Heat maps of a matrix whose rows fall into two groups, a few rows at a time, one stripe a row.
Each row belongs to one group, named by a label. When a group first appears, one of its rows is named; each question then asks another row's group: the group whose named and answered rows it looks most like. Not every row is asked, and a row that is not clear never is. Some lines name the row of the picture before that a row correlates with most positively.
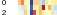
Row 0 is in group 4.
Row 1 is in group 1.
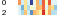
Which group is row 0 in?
1
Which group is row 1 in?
1
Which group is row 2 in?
1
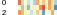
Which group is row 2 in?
4
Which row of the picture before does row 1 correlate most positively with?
1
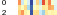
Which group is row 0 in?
1
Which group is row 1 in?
1
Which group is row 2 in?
4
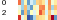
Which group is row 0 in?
1
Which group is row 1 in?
1
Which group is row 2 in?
1
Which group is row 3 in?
1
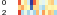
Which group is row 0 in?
4
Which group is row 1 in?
4
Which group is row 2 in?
1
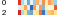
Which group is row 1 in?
4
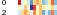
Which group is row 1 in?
4
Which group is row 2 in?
4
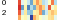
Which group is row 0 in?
4
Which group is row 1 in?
1
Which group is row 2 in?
4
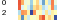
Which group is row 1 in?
4
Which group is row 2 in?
4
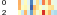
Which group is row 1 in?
4
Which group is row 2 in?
1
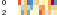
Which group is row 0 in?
1
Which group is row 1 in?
1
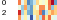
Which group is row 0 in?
1
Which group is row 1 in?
1
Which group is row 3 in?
1
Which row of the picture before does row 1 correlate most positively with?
1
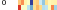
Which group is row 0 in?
4
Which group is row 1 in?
4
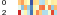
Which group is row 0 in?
4
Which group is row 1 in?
1
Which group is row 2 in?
4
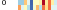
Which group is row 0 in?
1
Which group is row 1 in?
1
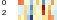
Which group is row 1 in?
1
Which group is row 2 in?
1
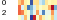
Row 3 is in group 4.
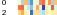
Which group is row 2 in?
4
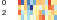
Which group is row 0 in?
1
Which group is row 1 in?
1
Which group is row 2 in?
4
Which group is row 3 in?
1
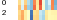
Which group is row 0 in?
4
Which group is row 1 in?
4
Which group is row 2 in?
4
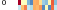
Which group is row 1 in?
4
